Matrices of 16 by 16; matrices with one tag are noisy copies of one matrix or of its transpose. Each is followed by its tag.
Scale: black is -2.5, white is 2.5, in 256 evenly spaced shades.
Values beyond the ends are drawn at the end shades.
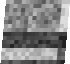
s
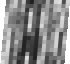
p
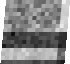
s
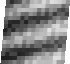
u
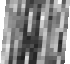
p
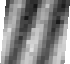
u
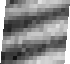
u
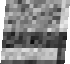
s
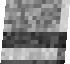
s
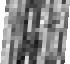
p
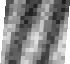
u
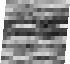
p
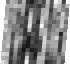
p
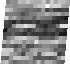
p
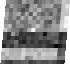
s
